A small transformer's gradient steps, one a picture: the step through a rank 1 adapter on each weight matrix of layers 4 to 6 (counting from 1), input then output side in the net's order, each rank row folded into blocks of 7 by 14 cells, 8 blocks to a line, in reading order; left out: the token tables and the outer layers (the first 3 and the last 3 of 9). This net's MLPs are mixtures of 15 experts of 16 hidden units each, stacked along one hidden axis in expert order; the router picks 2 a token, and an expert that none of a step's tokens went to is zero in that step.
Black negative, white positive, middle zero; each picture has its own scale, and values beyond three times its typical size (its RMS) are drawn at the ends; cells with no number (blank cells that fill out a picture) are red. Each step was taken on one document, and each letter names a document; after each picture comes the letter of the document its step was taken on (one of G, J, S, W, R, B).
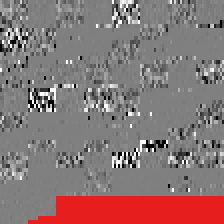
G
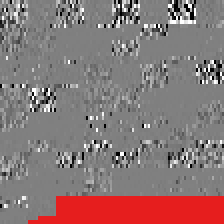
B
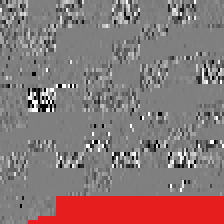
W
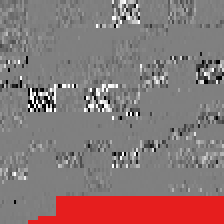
G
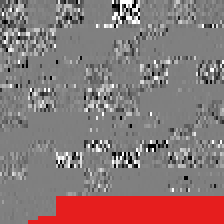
G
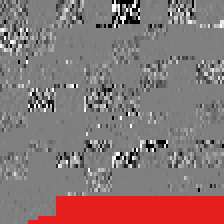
G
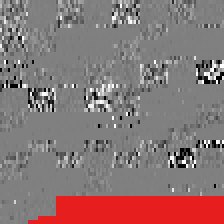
G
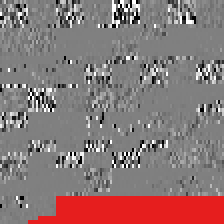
B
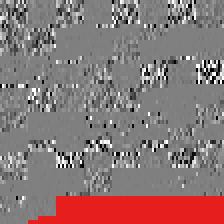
B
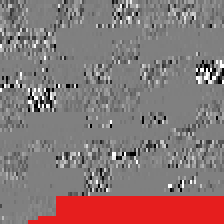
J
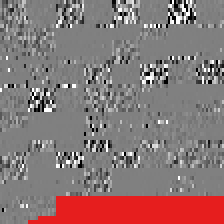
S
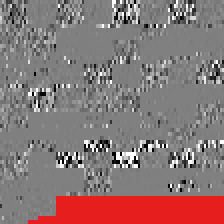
J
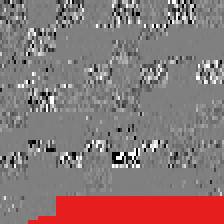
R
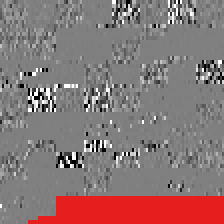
J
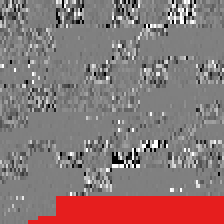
R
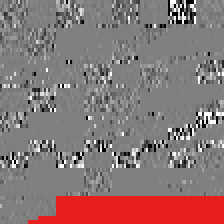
W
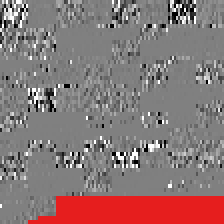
J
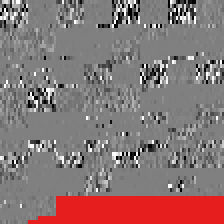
J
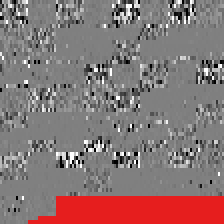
R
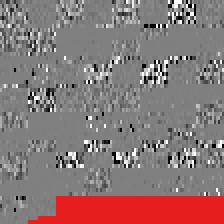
B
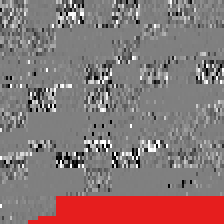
W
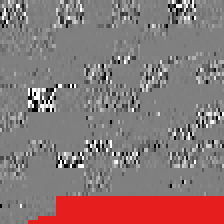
W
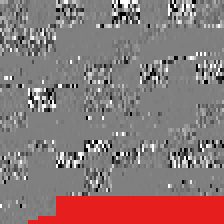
W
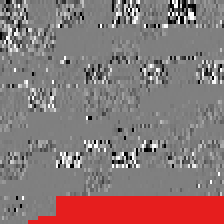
R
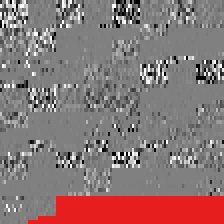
R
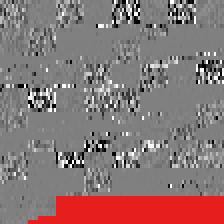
W
